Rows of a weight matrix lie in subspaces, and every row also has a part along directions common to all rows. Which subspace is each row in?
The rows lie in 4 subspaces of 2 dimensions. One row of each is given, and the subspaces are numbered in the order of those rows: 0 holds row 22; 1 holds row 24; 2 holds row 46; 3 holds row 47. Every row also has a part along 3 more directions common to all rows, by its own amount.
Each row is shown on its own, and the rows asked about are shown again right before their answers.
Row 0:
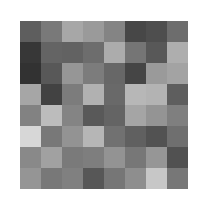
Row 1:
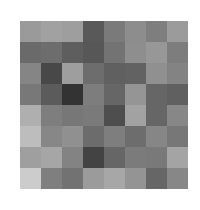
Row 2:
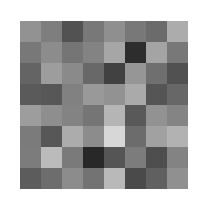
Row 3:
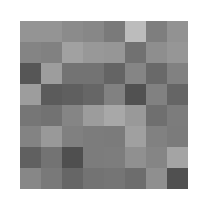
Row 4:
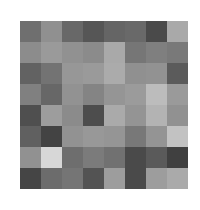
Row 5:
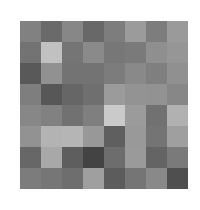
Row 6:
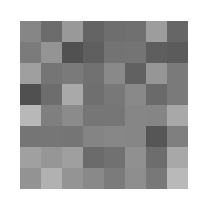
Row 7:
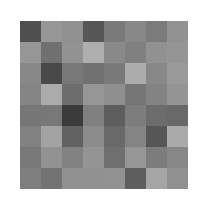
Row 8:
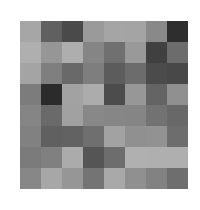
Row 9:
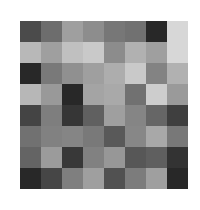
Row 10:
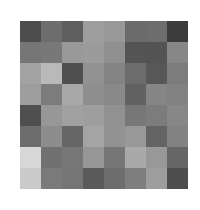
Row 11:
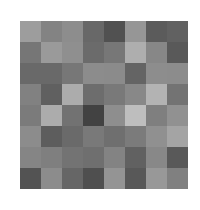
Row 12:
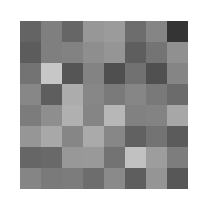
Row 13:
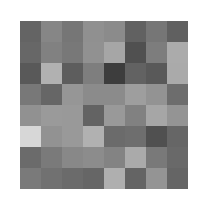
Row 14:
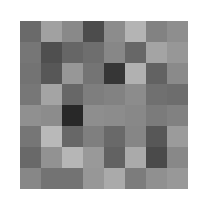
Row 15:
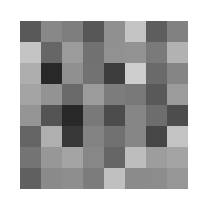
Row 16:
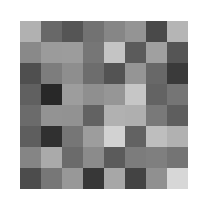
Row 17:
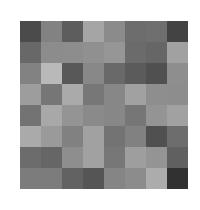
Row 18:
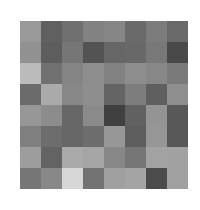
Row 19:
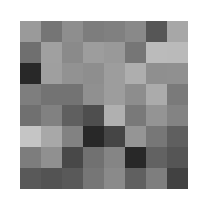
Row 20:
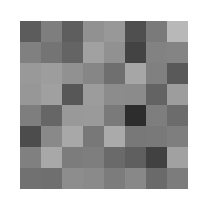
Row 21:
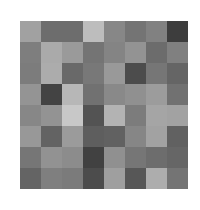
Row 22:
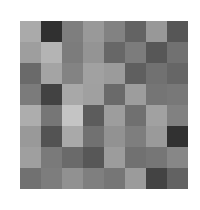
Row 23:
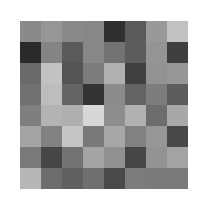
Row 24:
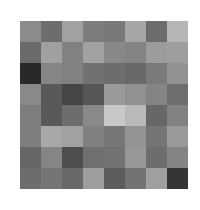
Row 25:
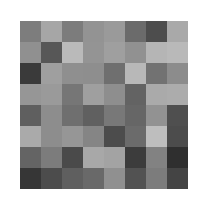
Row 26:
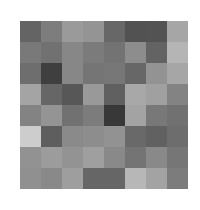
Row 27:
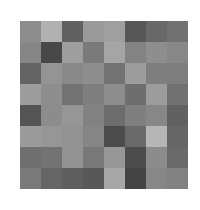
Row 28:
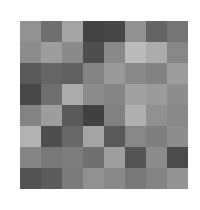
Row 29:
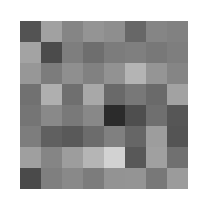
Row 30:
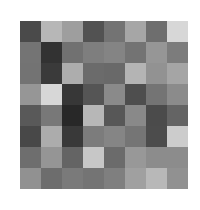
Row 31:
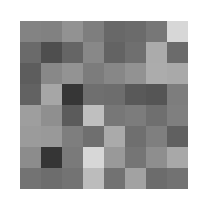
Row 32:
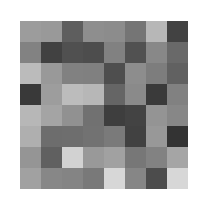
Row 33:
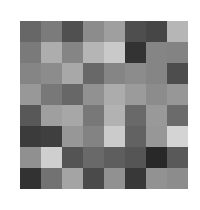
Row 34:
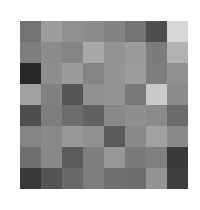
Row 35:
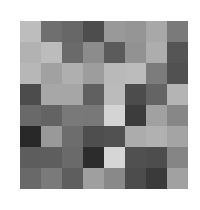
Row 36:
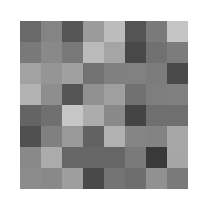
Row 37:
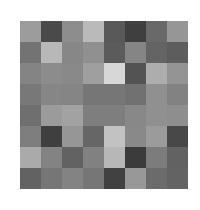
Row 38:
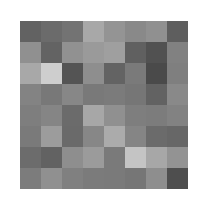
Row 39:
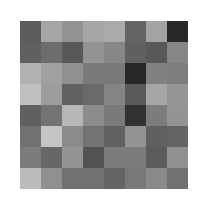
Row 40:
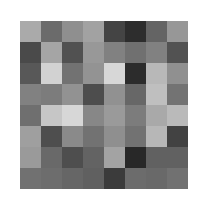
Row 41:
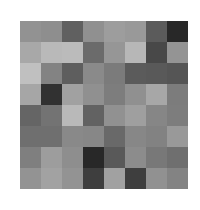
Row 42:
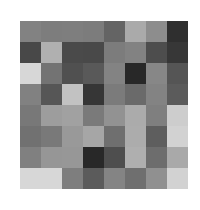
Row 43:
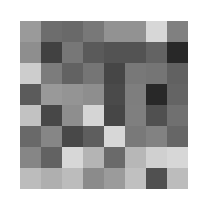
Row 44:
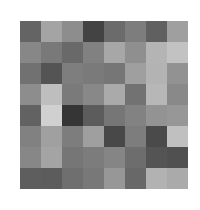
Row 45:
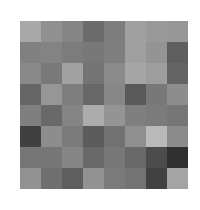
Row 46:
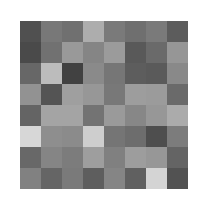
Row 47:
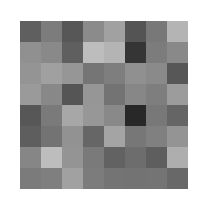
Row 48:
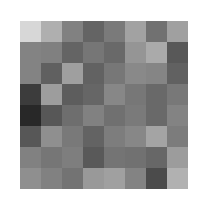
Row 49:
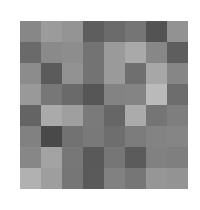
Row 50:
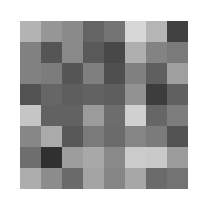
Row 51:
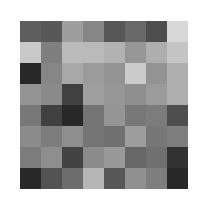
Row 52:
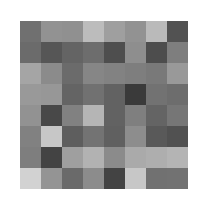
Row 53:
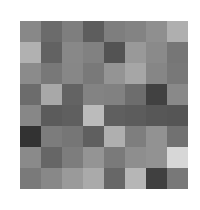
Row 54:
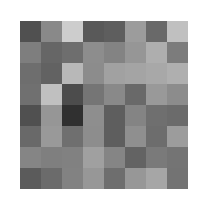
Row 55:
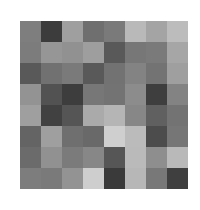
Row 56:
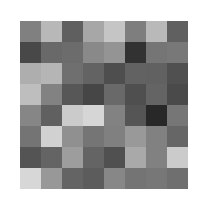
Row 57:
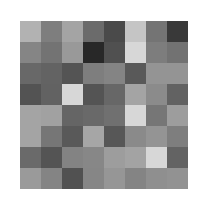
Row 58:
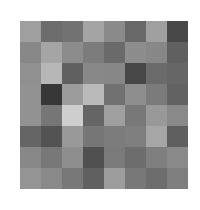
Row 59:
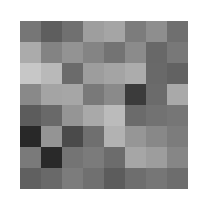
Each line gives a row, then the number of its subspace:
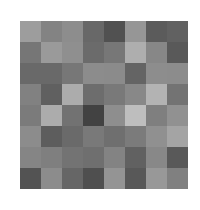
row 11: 3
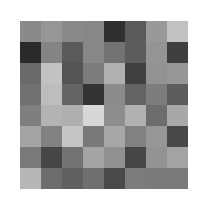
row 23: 0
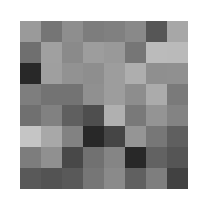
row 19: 1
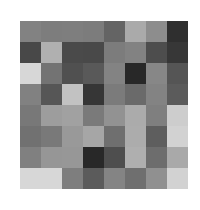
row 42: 1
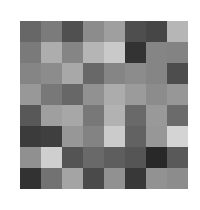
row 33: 3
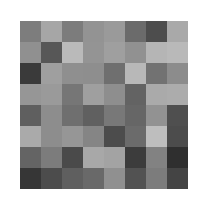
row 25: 1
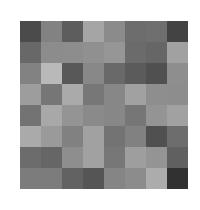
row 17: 2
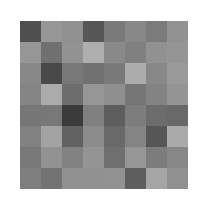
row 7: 0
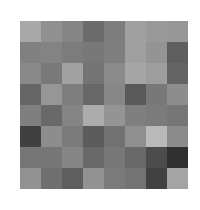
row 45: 2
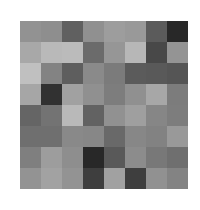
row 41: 0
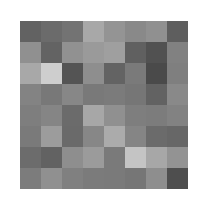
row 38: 2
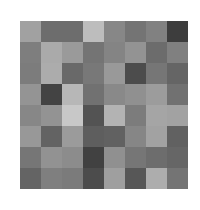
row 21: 0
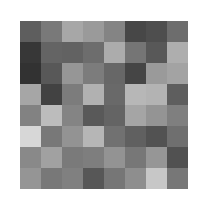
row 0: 2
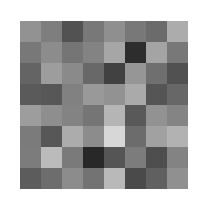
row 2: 3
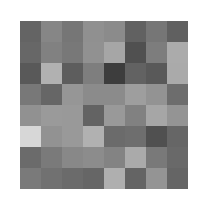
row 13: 2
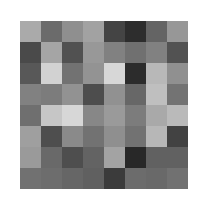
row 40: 0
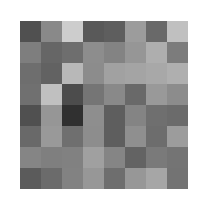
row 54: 0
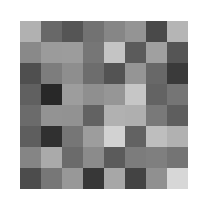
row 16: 3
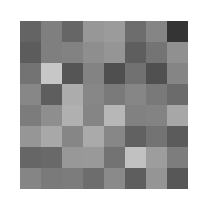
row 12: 2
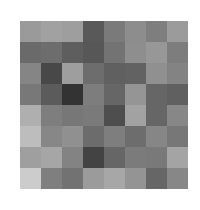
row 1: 2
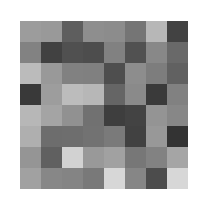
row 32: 1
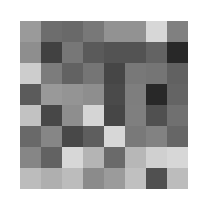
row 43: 1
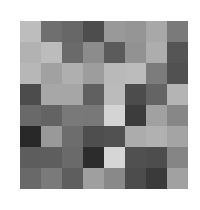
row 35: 2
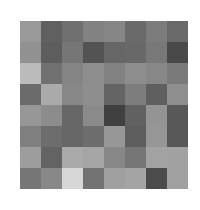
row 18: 1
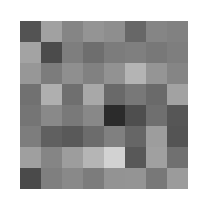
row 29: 1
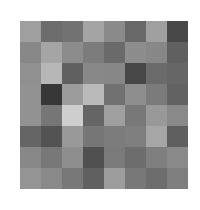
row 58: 0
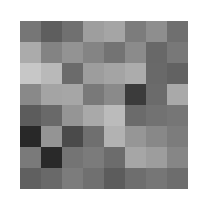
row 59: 2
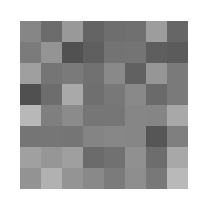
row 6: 1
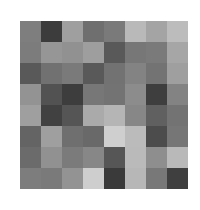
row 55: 1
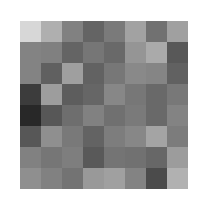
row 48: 2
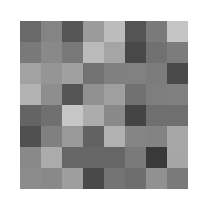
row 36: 3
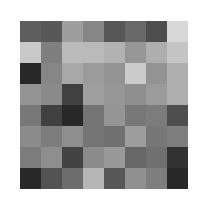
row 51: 1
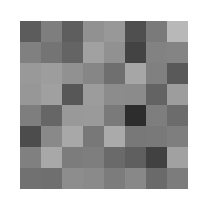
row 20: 3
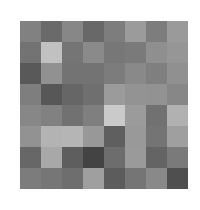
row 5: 1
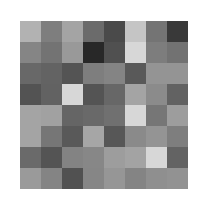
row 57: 3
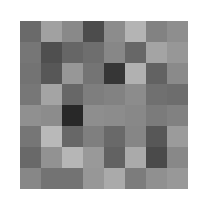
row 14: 0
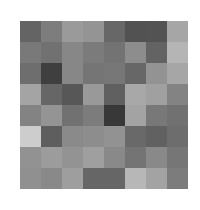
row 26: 2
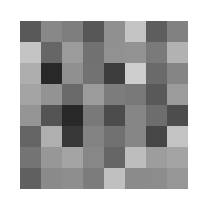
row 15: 0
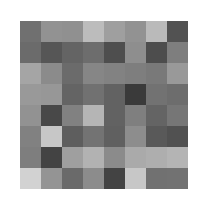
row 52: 3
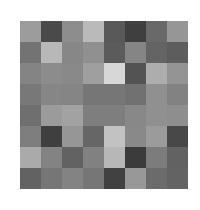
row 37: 0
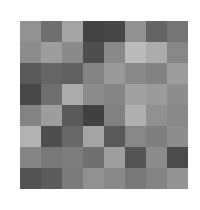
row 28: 3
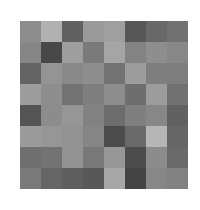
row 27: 1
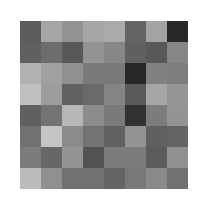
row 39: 3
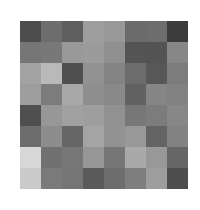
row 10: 2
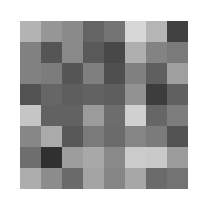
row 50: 3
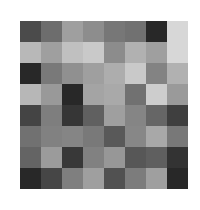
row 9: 1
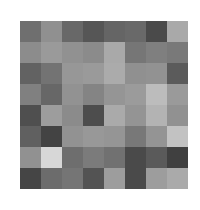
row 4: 3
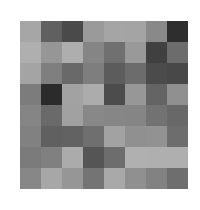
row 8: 0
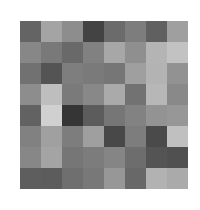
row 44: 0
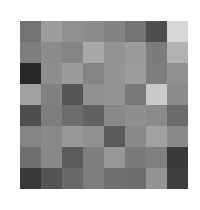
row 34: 1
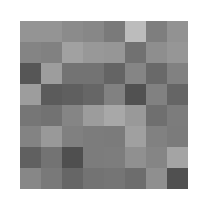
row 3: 1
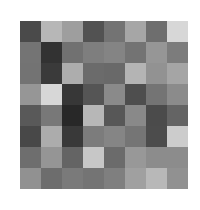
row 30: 0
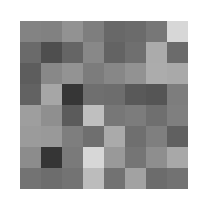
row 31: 0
